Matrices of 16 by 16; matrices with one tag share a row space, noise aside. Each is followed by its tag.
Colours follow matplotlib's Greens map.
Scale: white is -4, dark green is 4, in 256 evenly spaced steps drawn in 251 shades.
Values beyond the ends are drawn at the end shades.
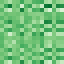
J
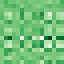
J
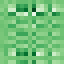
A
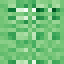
A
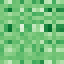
J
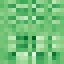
A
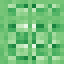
A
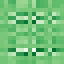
A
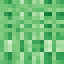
J
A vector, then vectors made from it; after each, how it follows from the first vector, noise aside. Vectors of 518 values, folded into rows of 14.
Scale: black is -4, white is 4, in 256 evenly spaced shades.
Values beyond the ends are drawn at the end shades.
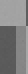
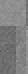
shrunk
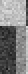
scaled up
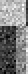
scaled up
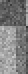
negated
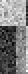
scaled up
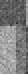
negated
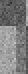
negated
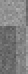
shrunk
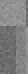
shrunk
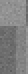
shrunk
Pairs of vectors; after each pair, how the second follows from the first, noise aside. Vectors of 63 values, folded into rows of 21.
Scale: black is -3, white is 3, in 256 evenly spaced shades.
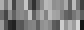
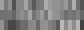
shrunk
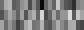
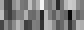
negated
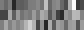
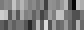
negated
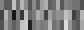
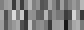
negated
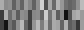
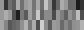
reversed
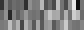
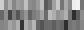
sign-scrambled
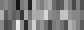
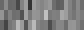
shrunk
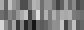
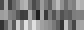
negated
